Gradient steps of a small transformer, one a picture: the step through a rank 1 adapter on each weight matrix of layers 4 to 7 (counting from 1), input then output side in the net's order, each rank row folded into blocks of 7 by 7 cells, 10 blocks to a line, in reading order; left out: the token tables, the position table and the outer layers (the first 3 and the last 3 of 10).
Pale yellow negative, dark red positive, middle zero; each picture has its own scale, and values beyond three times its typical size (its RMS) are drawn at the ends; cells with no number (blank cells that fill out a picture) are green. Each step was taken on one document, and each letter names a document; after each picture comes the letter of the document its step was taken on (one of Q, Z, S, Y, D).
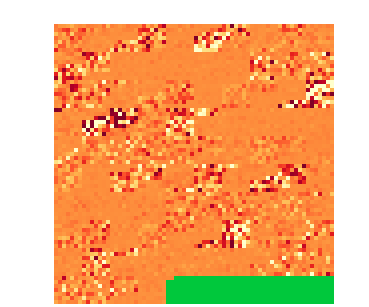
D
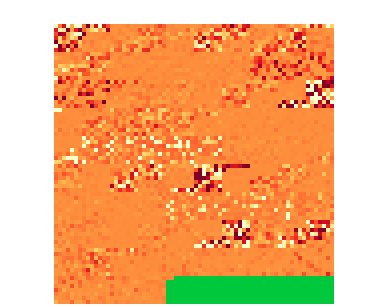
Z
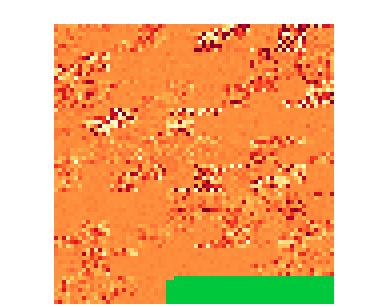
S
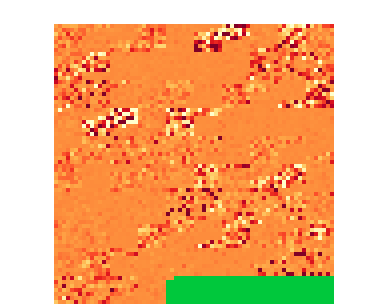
D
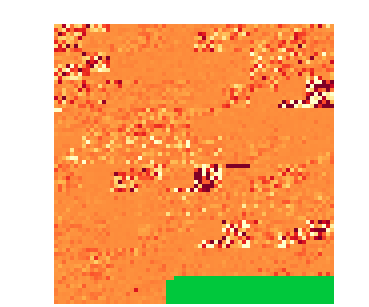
Z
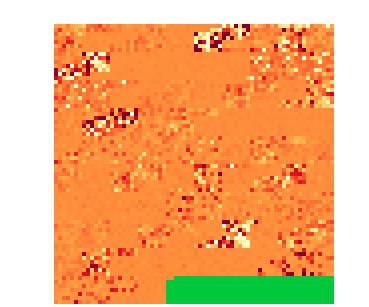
D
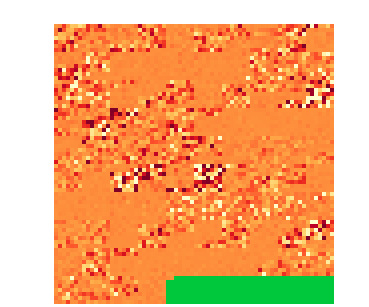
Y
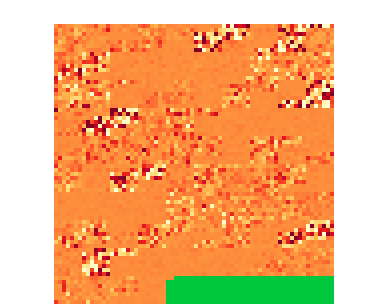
Y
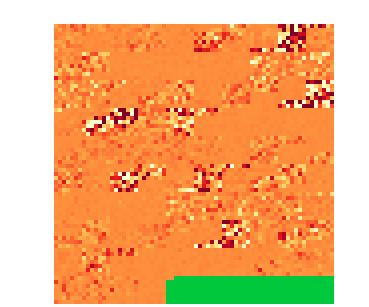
S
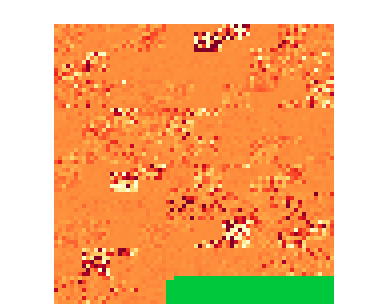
D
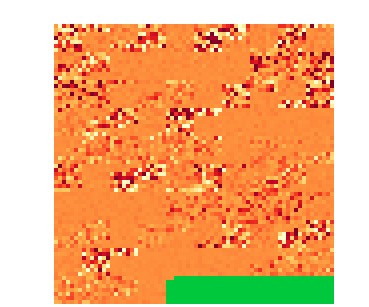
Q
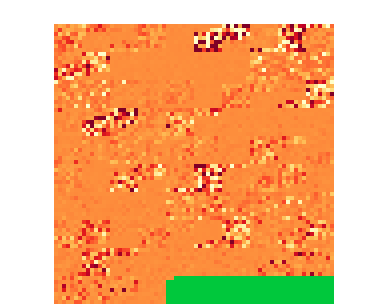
D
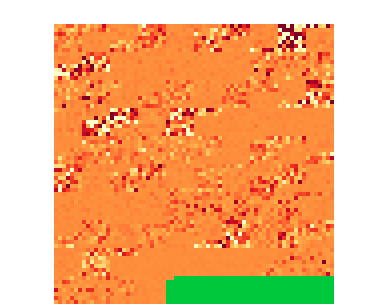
Q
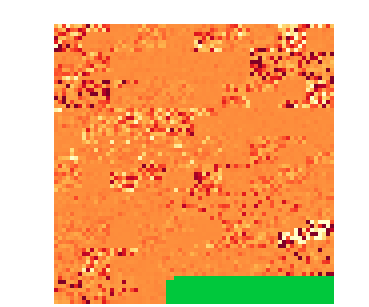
Z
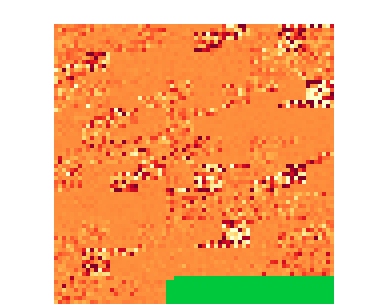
S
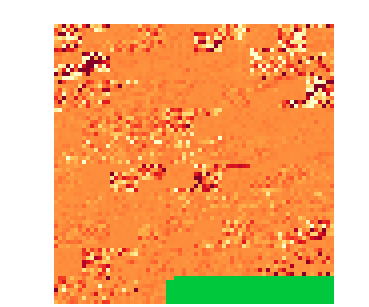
Z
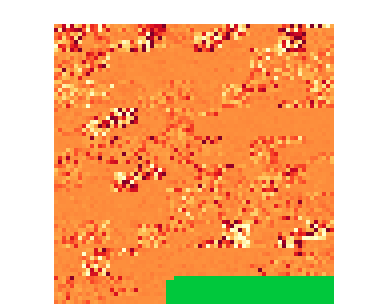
S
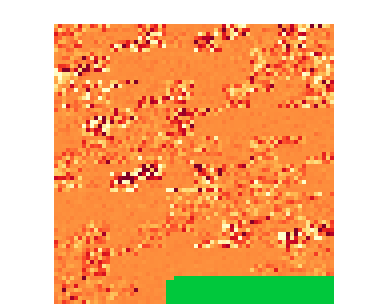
Q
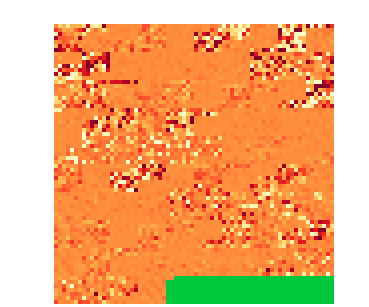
Z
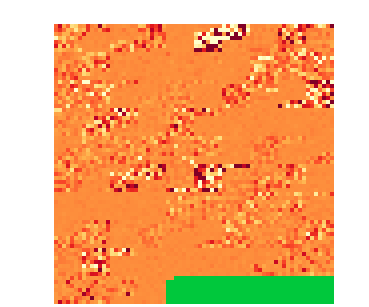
S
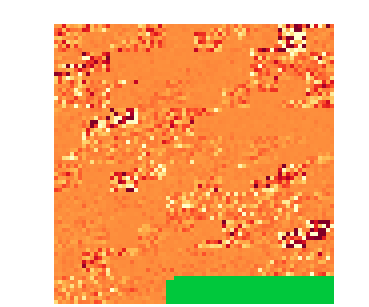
Z
